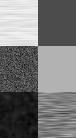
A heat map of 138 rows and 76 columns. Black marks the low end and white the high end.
It is made of 3 by 2 panels. Panel 1,1: very high, streaked across, faint in contrast. Panel 1,2: low, flat. Panel 2,1: low, fine-grained. Panel 2,2: high, flat. Panel 3,1: very low, blotchy, faint in contrast. Panel 3,2: middling, streaked across.
